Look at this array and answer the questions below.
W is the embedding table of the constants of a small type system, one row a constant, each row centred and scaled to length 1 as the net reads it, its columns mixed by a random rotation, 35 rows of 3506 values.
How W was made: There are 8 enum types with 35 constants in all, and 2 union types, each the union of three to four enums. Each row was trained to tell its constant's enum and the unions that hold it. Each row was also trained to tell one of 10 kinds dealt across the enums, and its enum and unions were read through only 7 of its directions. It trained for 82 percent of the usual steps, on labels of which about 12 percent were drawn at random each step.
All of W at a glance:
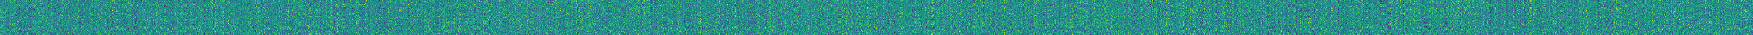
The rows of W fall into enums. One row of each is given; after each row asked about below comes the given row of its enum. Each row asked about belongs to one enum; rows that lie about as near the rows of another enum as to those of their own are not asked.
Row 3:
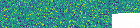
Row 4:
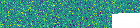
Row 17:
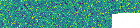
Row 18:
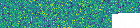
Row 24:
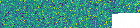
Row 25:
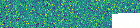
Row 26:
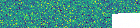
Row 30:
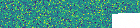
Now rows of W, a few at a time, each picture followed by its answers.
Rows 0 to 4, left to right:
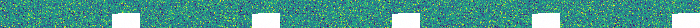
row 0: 3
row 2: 24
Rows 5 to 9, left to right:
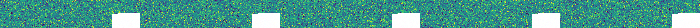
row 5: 25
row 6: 30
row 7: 3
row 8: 3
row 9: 26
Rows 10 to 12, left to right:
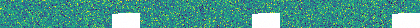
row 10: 17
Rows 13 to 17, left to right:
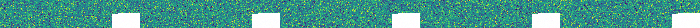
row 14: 25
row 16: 26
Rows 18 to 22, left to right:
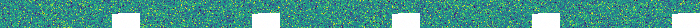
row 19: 4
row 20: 3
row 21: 18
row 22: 18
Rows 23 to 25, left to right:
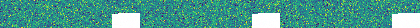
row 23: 18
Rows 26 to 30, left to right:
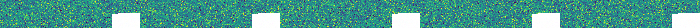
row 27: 4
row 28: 4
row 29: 25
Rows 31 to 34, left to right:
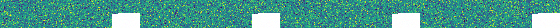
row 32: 18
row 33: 26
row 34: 26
